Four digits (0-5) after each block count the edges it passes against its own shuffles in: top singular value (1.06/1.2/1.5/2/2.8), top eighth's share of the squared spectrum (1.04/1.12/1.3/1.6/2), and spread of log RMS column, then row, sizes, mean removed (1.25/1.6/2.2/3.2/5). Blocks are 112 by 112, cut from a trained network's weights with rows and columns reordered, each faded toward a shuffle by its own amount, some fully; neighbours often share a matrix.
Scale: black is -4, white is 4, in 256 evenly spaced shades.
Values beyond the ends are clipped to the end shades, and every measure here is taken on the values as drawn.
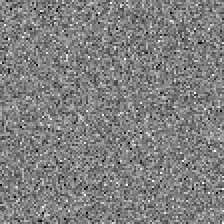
0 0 0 0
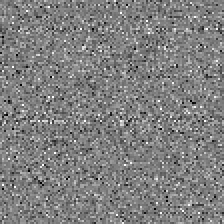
3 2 0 2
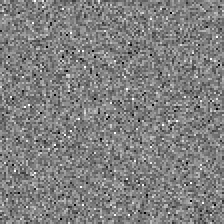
0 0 0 0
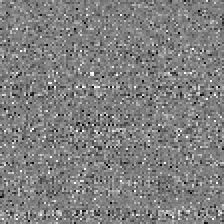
4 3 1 3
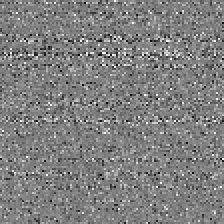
4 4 0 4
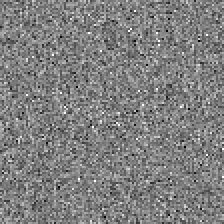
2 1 0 0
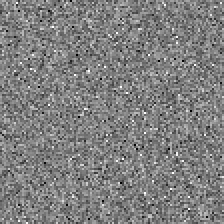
0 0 0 0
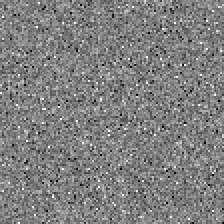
0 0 0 0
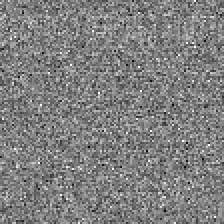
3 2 0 0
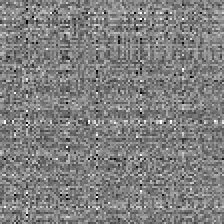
4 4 3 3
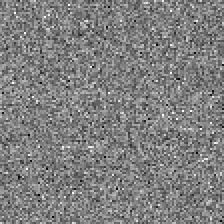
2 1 0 0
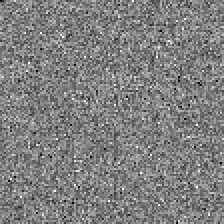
1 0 0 0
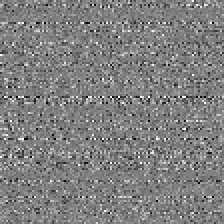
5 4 1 4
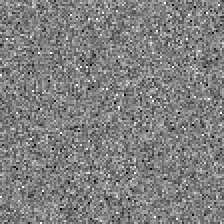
0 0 0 0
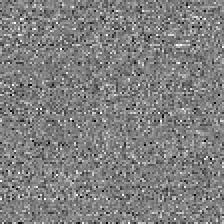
3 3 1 3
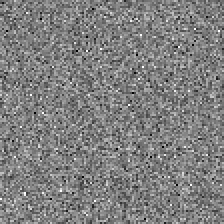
2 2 0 1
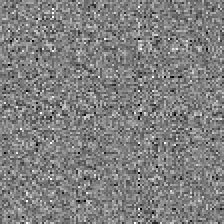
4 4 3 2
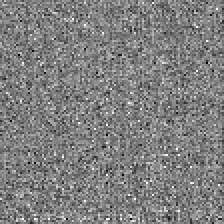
2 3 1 2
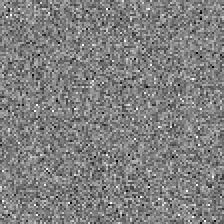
2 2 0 1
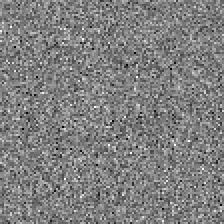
1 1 0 0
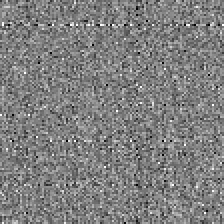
3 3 1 2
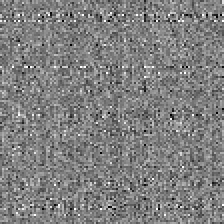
3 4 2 3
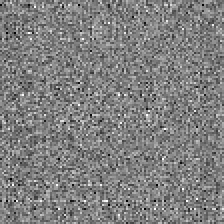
3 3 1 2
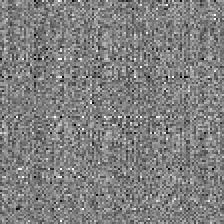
4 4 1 3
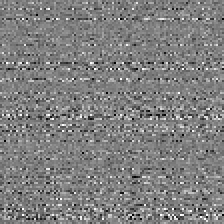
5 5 1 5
